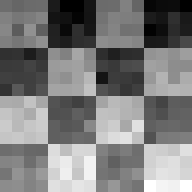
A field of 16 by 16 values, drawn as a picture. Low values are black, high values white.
Mirror symmetry: none. Grain: checkered. Ninth with the highest average: bottom right. Lone odd cells: none. Slope: up to the bottom.
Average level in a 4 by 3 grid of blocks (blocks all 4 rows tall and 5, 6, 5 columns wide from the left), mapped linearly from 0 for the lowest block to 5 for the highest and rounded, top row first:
210 / 123 / 432 / 345
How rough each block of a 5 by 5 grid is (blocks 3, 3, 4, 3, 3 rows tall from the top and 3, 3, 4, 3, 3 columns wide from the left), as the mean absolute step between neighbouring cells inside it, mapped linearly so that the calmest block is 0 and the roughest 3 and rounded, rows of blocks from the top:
01110 / 12221 / 12221 / 12231 / 01110
